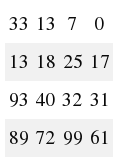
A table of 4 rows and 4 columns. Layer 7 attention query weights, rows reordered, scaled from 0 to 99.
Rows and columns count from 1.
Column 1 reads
33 13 93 89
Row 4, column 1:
89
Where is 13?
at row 1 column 2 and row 2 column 1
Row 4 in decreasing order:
99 89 72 61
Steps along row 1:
down down down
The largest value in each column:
93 72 99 61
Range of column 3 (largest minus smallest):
92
